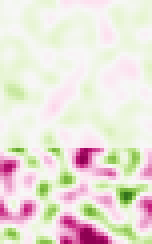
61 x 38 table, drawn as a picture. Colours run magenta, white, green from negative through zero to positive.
The top part is calmer, up to a seam about 60% of the way down. Neither half mirrors the other. The values are skewed, with a long tail toward low values. The texture is blotchy. The ninth with the lowest average is the bottom middle.
